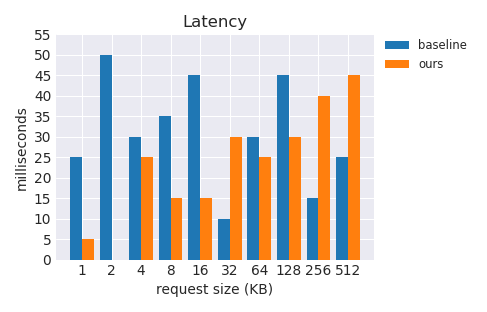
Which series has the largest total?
baseline
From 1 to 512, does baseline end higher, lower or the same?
the same
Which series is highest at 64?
baseline
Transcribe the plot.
Title: Latency
x-axis: request size (KB), ticks 1 2 4 8 16 32 64 128 256 512
y-axis: milliseconds, ticks 0 5 10 15 20 25 30 35 40 45 50 55
Legend: baseline, ours
Values:
baseline: 25 50 30 35 45 10 30 45 15 25
ours: 5 0 25 15 15 30 25 30 40 45
